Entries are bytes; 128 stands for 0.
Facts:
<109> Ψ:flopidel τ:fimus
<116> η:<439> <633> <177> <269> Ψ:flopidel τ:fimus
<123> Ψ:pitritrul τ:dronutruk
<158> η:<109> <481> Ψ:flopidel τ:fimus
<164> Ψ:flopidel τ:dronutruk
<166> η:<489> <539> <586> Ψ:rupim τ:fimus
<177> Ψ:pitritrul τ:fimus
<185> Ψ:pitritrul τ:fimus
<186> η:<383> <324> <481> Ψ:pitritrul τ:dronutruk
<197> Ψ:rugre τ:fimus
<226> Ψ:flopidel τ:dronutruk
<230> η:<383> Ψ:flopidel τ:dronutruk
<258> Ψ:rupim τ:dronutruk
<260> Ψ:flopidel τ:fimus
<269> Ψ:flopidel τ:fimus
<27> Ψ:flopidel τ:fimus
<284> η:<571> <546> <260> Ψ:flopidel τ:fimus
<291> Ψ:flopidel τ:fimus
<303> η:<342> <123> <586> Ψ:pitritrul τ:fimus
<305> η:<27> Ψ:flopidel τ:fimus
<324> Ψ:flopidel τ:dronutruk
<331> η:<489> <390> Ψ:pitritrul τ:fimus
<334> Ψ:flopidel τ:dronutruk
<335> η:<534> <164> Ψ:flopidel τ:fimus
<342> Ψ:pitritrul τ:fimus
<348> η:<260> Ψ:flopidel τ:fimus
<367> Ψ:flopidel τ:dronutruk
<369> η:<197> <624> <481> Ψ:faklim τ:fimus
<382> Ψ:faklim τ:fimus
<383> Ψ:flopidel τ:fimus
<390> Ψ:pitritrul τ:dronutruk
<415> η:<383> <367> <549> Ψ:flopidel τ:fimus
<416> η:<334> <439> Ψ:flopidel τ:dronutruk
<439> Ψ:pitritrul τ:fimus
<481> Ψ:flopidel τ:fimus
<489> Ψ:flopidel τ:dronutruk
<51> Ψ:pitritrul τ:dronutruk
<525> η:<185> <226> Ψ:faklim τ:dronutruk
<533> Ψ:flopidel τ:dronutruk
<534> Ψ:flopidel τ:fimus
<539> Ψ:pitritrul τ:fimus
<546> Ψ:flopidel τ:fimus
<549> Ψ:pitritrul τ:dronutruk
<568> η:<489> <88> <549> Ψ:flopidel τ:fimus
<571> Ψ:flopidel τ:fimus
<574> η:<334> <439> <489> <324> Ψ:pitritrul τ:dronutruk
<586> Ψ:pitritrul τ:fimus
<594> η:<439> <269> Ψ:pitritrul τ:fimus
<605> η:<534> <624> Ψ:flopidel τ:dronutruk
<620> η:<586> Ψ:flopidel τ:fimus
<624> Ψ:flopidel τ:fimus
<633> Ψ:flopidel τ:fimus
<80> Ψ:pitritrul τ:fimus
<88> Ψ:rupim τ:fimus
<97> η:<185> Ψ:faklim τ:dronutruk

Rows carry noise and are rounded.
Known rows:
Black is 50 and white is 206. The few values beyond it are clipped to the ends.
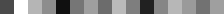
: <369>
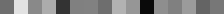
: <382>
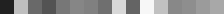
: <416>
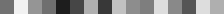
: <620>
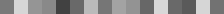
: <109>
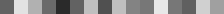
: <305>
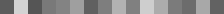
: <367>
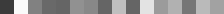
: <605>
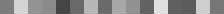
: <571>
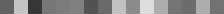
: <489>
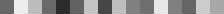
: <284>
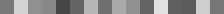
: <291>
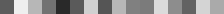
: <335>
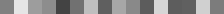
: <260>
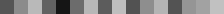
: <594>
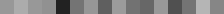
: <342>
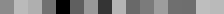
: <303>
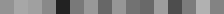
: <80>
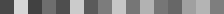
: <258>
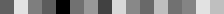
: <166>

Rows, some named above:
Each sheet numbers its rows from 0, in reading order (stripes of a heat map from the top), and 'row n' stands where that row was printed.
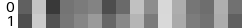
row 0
<489>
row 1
<324>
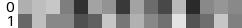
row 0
<185>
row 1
<269>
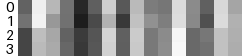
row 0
<335>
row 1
<620>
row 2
<116>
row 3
<116>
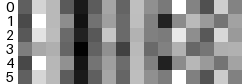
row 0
<415>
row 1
<369>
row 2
<158>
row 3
<331>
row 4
<369>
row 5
<415>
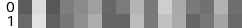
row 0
<533>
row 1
<226>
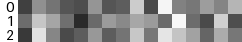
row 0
<574>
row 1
<383>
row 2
<230>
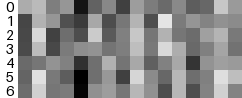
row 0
<586>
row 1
<186>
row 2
<258>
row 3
<334>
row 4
<439>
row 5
<166>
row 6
<88>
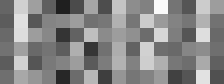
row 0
<568>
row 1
<164>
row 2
<481>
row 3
<549>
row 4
<367>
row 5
<197>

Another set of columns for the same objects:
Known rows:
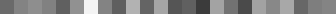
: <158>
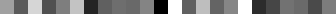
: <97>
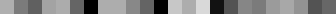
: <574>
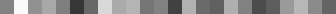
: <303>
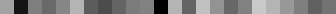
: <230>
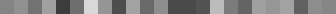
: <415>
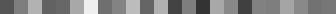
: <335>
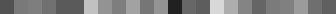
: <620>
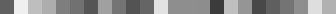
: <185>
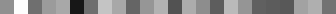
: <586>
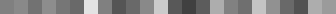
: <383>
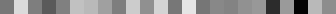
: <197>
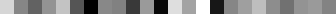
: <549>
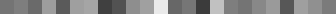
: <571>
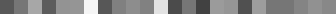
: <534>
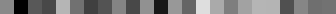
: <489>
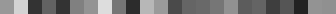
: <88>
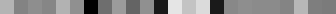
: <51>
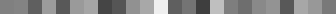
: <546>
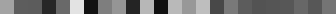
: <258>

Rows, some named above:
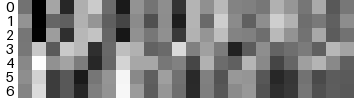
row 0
<164>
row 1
<324>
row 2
<164>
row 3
<439>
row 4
<303>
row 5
<166>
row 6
<166>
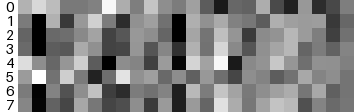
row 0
<369>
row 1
<605>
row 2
<416>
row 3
<334>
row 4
<549>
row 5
<331>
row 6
<533>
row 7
<489>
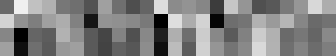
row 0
<185>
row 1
<186>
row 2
<324>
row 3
<367>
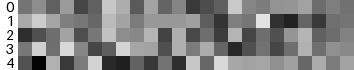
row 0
<568>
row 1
<382>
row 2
<116>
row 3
<594>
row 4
<226>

